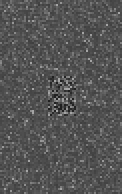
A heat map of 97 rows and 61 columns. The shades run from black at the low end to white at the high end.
Mirror symmetry: none. Histogram: skewed, a long tail of high values. Roughest part: centre. Slope: none. Odd patch: rougher, in the centre. Stripes: none.
